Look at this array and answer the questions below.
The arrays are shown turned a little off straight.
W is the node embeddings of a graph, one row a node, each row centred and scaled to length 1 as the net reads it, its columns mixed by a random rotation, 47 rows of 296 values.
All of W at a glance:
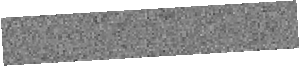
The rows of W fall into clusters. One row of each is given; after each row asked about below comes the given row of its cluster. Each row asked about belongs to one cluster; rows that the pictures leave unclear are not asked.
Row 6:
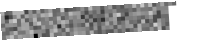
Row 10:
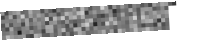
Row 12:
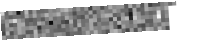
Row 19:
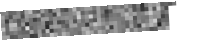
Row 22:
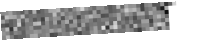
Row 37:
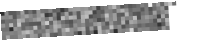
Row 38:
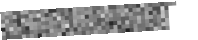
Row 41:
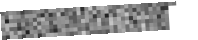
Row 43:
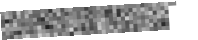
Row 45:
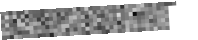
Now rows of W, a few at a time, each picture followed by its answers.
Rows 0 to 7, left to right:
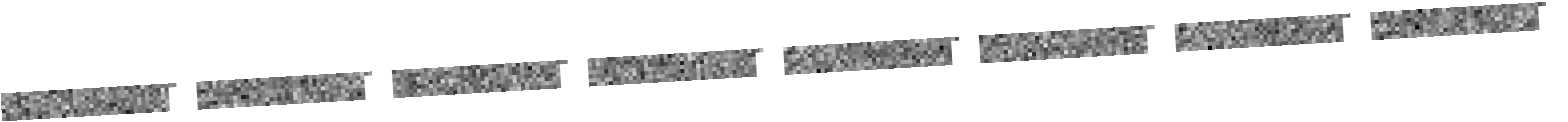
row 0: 38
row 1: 43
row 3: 41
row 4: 6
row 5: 10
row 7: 43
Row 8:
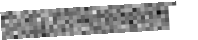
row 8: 6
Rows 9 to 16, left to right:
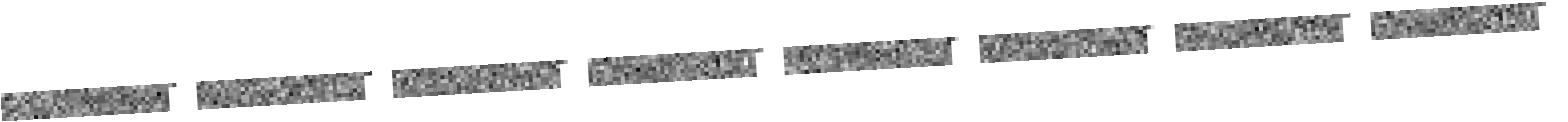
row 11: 22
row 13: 41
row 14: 22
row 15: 12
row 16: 12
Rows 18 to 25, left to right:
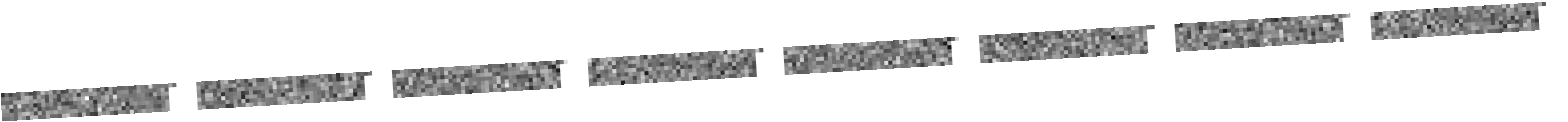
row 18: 37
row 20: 22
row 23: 45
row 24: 22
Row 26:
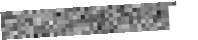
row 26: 6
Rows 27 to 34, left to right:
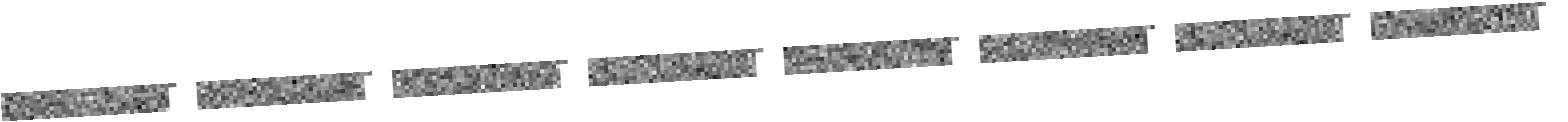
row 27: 19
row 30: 38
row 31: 37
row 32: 6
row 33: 38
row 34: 12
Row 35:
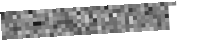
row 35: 37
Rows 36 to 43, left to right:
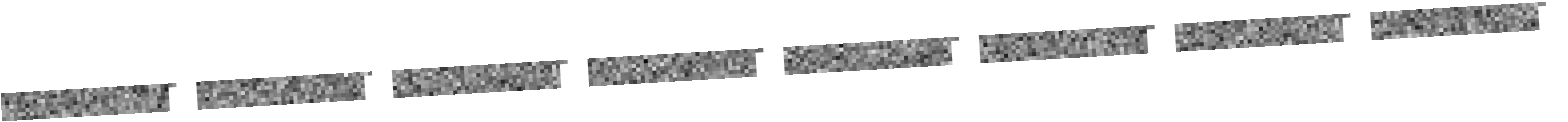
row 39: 10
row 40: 19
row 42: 38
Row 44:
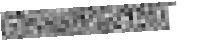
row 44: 12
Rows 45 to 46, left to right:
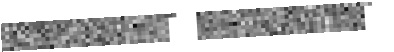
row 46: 37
